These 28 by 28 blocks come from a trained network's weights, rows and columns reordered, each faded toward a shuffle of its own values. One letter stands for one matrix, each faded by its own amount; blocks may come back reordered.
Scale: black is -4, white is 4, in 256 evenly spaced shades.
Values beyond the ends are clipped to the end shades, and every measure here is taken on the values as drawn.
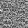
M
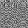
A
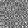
A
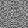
A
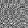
A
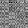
A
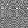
A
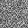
M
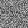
M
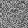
M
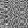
A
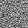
M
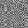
A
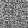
M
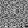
A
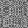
A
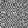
A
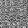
M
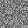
M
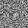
M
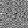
A
